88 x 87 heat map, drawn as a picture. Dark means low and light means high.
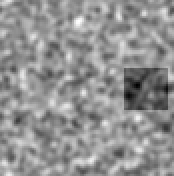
Ninth with the lowest average: middle right. Grain: blotchy. Odd patch: lower, in the middle right.
